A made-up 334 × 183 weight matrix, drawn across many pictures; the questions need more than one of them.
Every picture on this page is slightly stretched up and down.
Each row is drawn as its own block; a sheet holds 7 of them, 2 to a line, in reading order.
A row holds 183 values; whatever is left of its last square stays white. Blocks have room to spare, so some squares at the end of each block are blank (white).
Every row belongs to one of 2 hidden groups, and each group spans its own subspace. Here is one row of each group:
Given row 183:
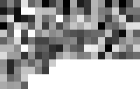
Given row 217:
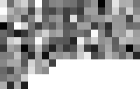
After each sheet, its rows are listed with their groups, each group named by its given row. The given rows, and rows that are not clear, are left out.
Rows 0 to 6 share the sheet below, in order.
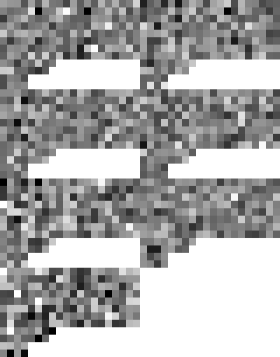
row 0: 217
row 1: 217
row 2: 183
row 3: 183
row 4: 217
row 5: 183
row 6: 217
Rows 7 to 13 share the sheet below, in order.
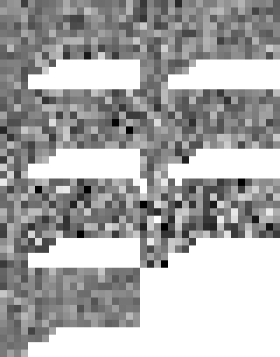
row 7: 183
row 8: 217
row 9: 183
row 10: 183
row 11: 217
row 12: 217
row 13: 217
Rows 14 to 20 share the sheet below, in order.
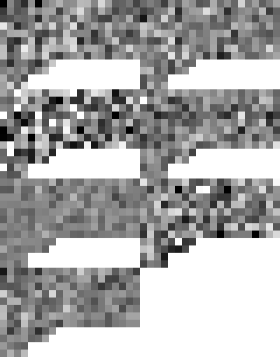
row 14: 217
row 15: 217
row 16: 183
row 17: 183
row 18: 183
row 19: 217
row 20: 217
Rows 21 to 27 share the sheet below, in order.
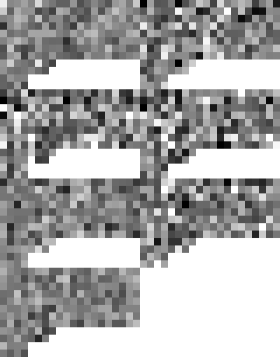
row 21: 217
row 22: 217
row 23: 183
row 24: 217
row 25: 217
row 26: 183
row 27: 217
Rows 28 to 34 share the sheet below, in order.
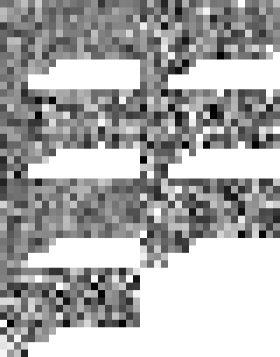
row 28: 217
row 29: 217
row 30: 183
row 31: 183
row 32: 217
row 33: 183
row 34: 183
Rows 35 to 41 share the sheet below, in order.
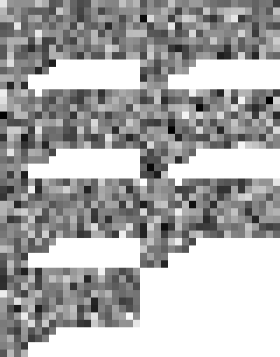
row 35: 217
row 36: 183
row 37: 217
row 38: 183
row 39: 217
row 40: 217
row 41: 217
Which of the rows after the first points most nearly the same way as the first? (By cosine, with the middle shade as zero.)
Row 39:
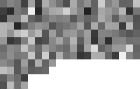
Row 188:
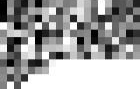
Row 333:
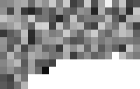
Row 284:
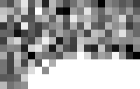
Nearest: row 188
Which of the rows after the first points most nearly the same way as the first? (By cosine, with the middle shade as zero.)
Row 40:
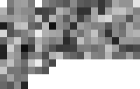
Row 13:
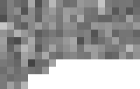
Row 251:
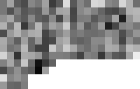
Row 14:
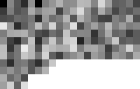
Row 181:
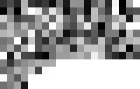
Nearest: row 181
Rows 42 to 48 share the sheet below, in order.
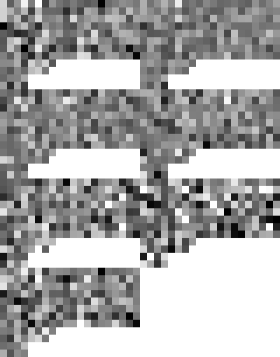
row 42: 217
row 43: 217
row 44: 217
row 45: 183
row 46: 217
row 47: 183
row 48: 217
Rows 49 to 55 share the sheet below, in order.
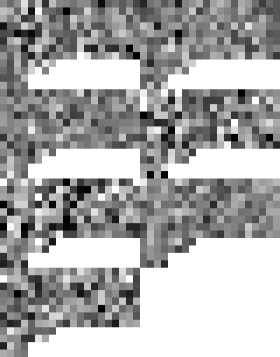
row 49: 217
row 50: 217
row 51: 183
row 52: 217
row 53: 217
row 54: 217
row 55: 183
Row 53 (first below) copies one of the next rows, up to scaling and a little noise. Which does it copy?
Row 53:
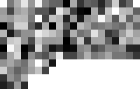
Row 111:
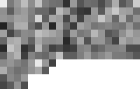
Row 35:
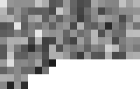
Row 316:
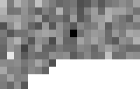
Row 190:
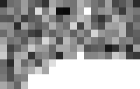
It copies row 111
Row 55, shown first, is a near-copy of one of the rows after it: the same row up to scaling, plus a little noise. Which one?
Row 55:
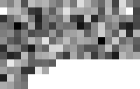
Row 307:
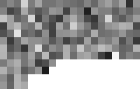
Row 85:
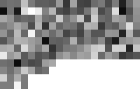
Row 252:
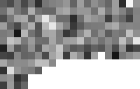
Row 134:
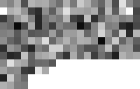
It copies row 134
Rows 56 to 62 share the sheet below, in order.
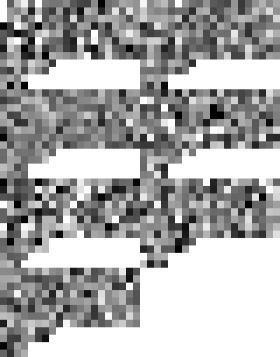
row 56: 217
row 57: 217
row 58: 183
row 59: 183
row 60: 217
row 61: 217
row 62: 183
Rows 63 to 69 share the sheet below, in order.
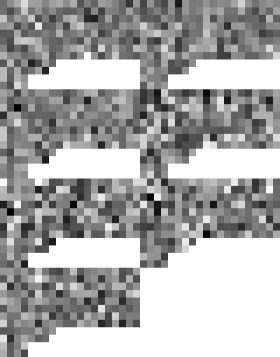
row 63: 183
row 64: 217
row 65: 183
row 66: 183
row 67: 217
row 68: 183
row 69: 183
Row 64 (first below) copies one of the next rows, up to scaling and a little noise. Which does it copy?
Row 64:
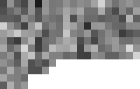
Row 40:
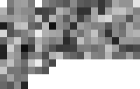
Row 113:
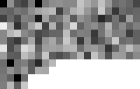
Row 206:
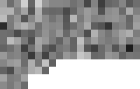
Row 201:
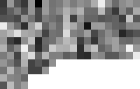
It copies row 201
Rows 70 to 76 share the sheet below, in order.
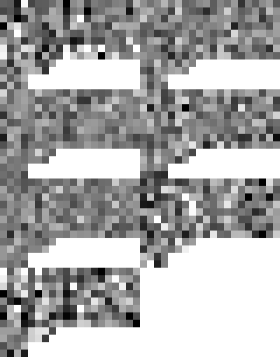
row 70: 183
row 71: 217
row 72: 217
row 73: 183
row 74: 183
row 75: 183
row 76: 217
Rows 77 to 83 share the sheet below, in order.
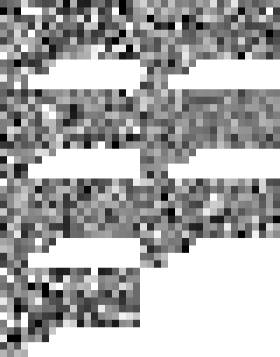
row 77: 183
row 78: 183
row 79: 183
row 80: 217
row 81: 217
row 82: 183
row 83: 183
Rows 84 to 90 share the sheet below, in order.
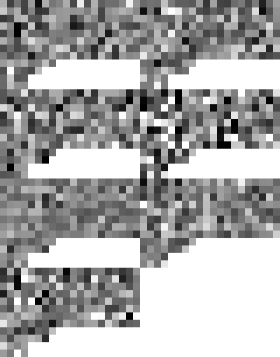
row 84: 183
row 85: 183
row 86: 183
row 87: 217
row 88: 183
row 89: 217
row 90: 183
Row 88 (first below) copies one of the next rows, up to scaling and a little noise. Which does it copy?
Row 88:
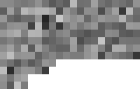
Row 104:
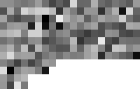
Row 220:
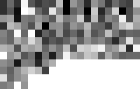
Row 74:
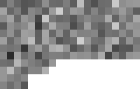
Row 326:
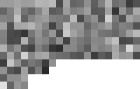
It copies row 104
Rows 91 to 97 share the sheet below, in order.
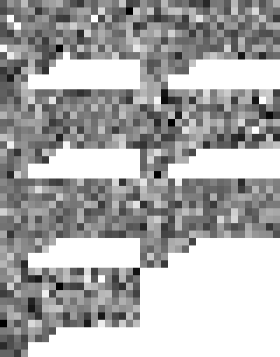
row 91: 183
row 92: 183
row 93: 183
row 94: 183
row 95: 183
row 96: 217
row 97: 183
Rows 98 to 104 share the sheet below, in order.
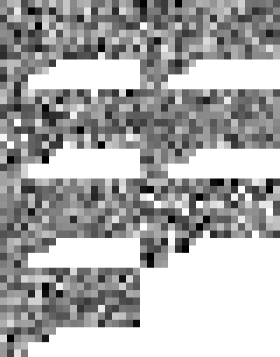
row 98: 183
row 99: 217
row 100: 183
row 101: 217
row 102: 183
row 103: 183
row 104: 183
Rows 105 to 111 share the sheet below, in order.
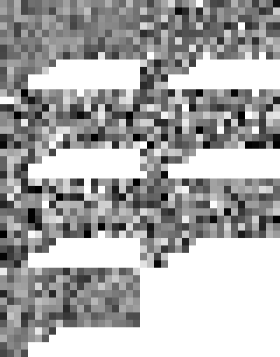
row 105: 183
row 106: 183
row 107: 183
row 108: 183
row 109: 183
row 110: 183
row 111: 217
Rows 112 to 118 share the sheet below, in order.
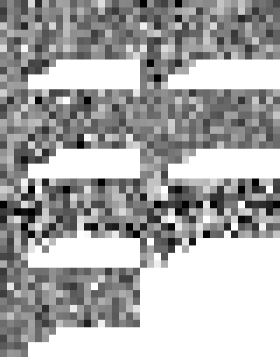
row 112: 217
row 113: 217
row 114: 217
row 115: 183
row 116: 217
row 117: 183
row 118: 183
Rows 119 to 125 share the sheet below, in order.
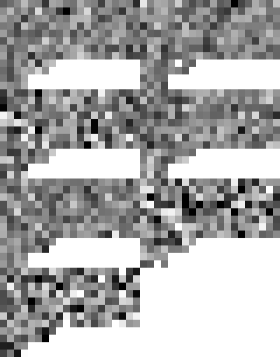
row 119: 217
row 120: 217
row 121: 217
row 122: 183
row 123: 183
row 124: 183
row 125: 183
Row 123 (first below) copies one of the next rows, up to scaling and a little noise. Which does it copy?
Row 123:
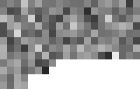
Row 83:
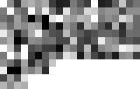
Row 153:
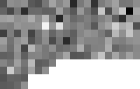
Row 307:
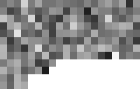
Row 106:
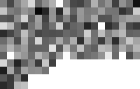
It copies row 307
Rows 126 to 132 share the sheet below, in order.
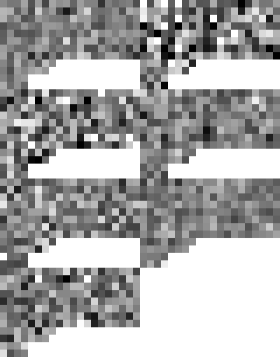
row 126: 217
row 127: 217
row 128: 217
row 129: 217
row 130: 183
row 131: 217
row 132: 217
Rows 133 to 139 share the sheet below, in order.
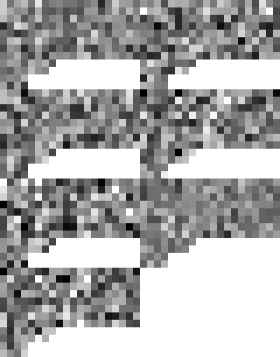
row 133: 217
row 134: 183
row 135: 183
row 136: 217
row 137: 217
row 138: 217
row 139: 217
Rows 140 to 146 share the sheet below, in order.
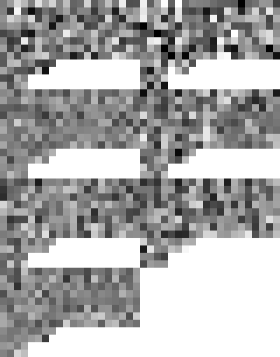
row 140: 183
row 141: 217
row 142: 183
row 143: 217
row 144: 217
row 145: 183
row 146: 183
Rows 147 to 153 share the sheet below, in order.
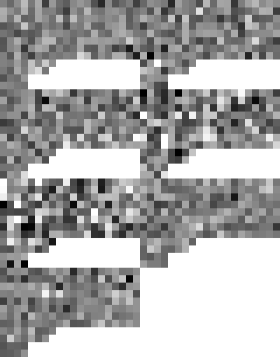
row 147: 217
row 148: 183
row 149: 183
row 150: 217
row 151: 217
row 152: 183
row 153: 183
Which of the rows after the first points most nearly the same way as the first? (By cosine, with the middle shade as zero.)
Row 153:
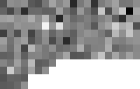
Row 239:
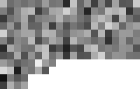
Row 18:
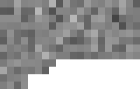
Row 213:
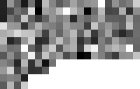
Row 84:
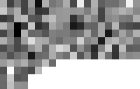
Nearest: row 18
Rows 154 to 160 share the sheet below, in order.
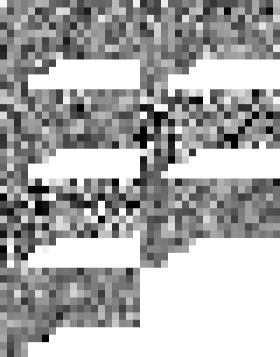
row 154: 217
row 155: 183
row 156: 183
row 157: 183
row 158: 183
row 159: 217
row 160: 183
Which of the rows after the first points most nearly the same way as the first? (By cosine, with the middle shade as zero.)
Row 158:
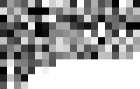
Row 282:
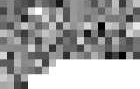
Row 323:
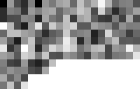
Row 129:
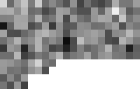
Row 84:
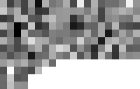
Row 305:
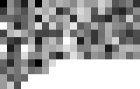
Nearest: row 84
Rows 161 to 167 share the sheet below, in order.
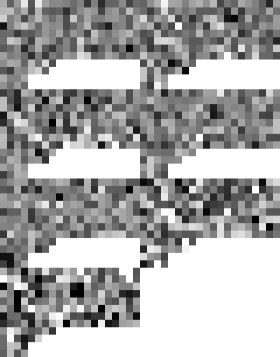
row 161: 217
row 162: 183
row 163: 183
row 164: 183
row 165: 183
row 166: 183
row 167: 183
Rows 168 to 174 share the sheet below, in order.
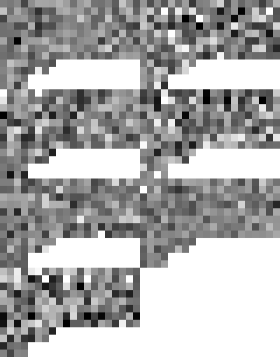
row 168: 183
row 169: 183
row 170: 217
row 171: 183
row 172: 183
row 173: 183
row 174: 183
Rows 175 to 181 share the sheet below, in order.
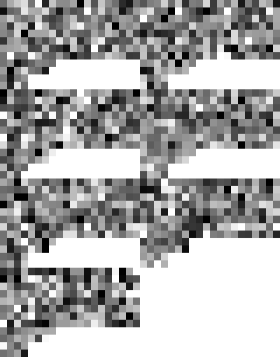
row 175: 183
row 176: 217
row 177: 217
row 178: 183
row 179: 183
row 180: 183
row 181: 183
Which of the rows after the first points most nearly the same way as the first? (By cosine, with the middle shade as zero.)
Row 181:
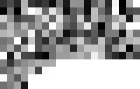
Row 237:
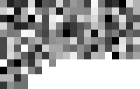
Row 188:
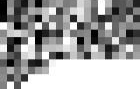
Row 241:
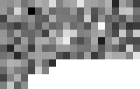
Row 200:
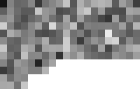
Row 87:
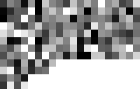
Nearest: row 237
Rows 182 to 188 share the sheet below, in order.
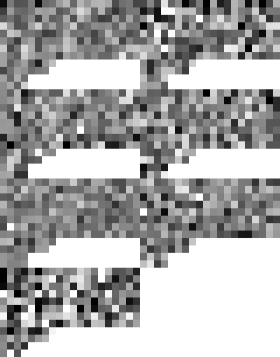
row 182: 217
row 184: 183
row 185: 217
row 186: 183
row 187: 183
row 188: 217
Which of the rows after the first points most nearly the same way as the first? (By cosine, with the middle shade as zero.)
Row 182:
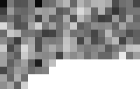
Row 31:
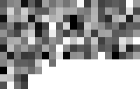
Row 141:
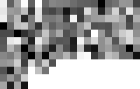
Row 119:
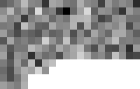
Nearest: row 119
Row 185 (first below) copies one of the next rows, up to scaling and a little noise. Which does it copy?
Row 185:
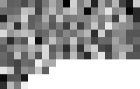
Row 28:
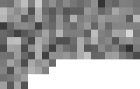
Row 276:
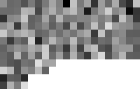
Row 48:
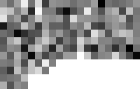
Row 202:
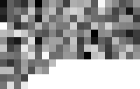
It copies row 276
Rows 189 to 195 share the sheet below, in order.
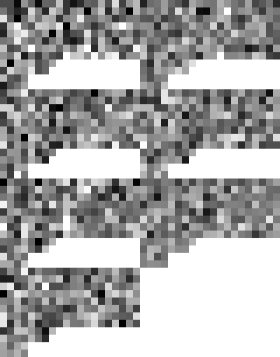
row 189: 183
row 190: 217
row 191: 183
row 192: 183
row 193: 217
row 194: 183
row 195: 183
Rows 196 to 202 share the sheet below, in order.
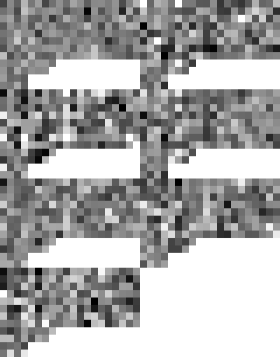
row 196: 183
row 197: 217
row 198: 217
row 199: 217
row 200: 217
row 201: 217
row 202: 217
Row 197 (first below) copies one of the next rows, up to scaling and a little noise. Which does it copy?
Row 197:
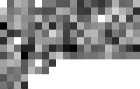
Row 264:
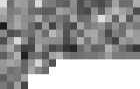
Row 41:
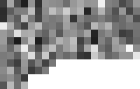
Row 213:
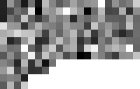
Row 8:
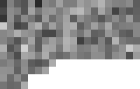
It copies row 264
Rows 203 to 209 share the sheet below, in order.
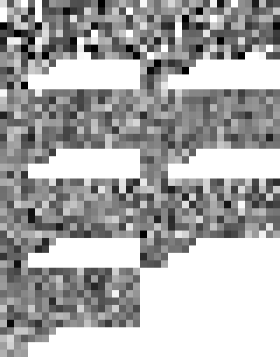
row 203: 217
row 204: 183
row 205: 217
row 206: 217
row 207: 183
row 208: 183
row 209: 183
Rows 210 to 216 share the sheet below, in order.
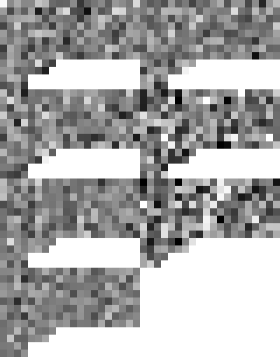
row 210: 217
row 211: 183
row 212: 183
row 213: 217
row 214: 217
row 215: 217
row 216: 183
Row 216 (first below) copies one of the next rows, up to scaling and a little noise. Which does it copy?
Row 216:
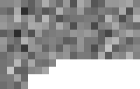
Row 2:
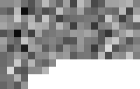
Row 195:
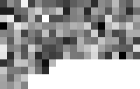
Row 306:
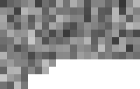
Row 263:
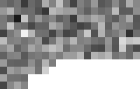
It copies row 2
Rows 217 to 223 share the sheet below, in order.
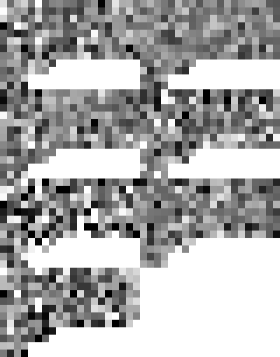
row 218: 183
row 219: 217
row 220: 183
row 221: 217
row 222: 217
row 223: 217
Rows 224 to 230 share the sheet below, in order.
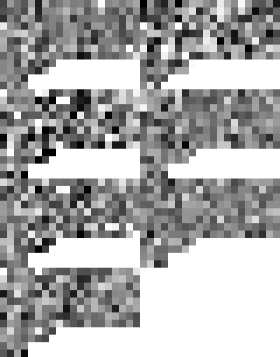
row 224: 217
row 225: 217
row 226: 217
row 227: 217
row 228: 217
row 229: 183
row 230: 217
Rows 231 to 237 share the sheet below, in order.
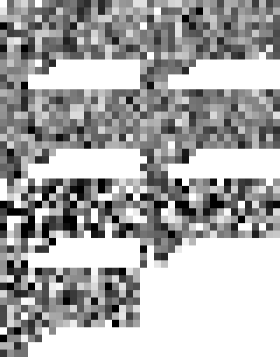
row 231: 217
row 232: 183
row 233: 183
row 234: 183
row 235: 217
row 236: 183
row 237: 183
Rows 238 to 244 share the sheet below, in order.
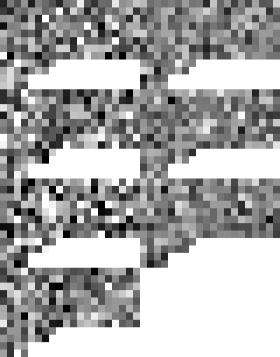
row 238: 183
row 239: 217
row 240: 183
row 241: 183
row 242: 183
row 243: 183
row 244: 183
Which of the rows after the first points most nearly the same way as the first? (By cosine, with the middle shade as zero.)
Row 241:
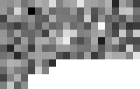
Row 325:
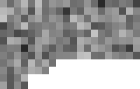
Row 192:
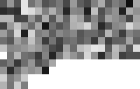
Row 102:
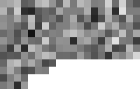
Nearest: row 102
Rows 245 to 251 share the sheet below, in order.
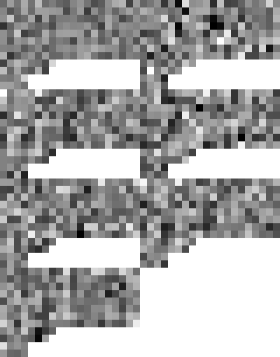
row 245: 183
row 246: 183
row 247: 217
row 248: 183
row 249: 217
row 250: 217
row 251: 217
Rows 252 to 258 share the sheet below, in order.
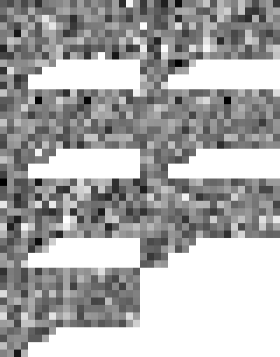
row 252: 183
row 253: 217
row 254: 217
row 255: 217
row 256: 217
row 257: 183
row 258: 217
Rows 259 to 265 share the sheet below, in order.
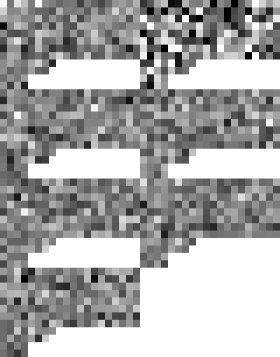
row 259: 217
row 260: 183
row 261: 183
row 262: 183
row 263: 183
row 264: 217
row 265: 183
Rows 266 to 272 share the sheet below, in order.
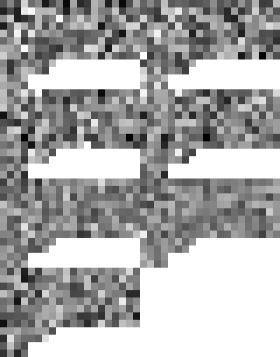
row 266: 183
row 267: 183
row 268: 217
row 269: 217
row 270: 217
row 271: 183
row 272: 183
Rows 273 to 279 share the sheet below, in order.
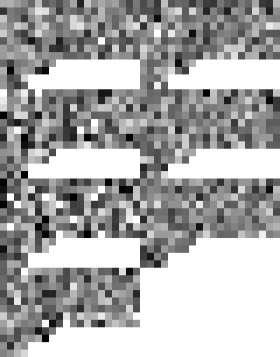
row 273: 183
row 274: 183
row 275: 217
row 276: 217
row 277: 183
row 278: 183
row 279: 183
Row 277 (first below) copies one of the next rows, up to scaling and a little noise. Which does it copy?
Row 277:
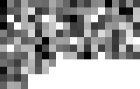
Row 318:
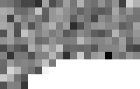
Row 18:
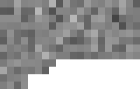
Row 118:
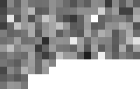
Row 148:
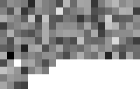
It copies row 118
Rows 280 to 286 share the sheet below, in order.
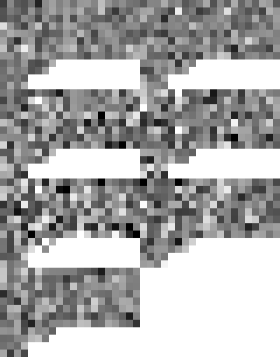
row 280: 217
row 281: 217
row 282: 183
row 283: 217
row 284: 217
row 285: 217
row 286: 217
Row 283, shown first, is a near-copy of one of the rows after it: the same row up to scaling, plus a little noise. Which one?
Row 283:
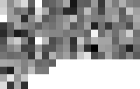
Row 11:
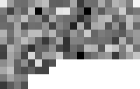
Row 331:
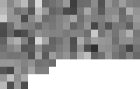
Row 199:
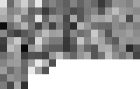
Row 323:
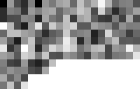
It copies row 331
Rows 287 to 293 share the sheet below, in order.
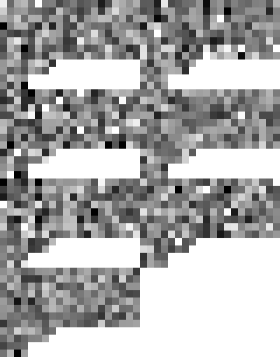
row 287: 217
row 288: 183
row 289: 183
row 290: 183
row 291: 217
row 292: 217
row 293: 183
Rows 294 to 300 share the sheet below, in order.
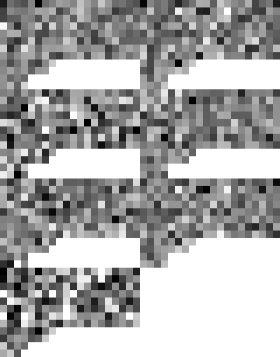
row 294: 217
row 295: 217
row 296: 183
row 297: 217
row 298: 183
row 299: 217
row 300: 217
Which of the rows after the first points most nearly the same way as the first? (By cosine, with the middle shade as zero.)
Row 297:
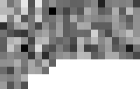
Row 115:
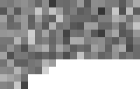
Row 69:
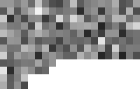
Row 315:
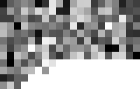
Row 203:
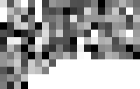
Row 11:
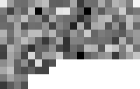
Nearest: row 203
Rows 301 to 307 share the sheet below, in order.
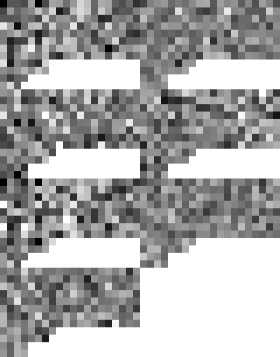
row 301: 217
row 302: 217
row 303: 183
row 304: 183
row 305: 217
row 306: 183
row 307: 183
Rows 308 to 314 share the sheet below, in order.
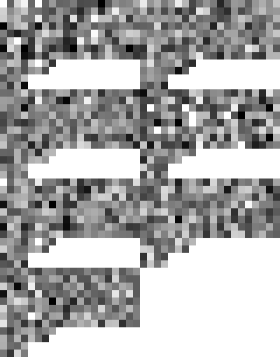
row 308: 217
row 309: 217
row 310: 217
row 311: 183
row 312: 217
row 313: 217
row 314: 183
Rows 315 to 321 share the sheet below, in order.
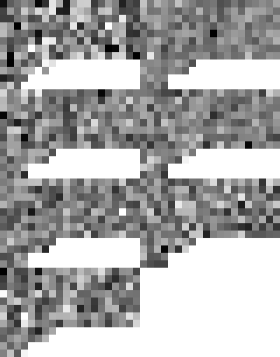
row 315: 217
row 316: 217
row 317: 217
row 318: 183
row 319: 183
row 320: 183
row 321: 217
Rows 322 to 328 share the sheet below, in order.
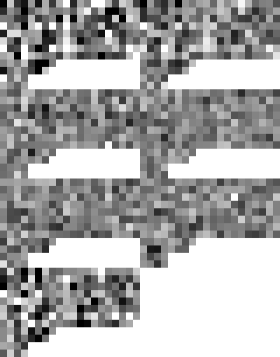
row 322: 217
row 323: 217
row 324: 183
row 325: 217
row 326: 183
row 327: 183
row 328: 217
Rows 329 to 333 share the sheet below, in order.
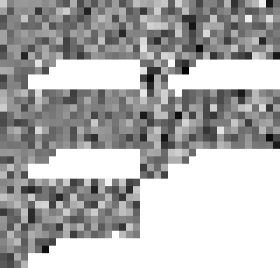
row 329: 217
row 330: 183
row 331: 217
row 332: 217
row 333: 183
